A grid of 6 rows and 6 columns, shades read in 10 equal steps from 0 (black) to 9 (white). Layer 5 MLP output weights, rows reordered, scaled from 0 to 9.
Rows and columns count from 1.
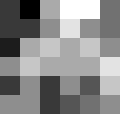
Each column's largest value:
5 7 7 9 9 8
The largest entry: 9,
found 2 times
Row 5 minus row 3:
1 -1 -5 -1 -4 2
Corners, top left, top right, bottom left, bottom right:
2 4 5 5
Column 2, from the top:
0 2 6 7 5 5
